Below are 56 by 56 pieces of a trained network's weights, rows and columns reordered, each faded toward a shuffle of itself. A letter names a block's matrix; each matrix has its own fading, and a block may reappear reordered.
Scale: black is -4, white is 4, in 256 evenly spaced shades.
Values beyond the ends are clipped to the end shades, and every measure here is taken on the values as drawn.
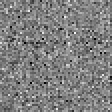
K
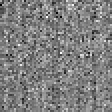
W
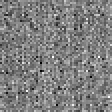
W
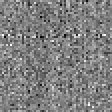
W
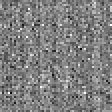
W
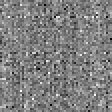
W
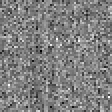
K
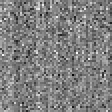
W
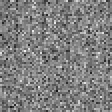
K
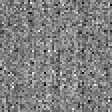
W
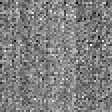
W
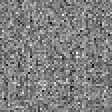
K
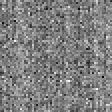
W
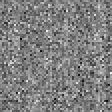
K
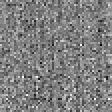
W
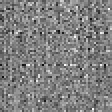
W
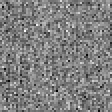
K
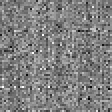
W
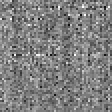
W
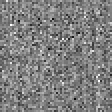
K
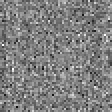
K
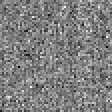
K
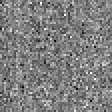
K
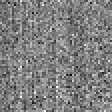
W
